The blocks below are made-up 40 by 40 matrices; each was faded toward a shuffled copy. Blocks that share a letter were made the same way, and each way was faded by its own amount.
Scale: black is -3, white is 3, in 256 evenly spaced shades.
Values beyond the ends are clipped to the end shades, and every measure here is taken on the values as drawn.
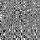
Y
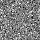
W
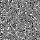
W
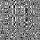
Y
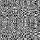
Y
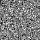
W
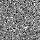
W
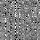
Y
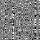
Y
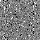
W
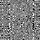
Y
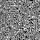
W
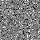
W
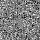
W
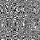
Y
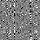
Y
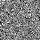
W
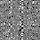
Y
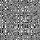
Y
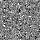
W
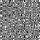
Y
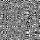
Y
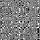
Y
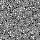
W
